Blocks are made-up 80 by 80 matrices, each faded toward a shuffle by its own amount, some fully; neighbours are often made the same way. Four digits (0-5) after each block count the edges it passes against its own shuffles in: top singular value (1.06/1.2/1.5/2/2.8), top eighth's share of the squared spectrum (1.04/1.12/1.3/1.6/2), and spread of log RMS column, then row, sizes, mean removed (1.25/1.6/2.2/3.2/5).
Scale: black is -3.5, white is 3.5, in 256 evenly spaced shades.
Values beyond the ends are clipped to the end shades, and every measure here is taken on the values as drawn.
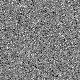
0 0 0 0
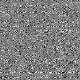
2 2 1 3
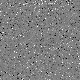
1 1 0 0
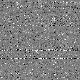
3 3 1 3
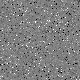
0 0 0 0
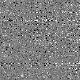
2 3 2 3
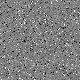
0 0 0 0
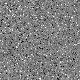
2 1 0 0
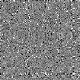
4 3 2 2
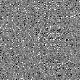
4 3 2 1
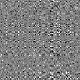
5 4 3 3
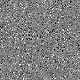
3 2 1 1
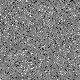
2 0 0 0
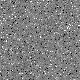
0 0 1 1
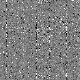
2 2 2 1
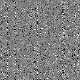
2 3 3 2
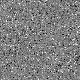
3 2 0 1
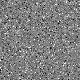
3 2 0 0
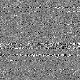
2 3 0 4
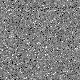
0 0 0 1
